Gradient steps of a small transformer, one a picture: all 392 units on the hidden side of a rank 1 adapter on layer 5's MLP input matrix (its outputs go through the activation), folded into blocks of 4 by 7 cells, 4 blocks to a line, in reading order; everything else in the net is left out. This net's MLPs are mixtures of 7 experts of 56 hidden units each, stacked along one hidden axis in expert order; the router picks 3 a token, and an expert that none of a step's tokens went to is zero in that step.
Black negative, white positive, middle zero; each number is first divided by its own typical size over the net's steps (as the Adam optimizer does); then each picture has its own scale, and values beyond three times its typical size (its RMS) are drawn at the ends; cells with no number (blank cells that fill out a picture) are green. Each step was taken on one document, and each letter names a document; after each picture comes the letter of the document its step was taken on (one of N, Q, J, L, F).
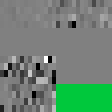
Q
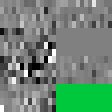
Q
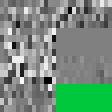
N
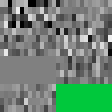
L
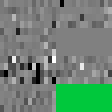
Q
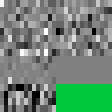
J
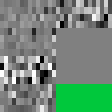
N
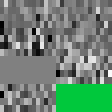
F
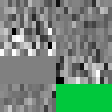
F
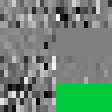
J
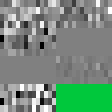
J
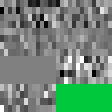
F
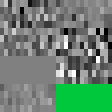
F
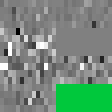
Q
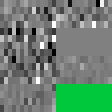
Q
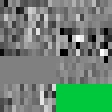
L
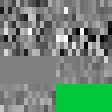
L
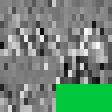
F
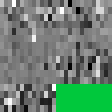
J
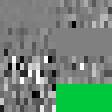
Q
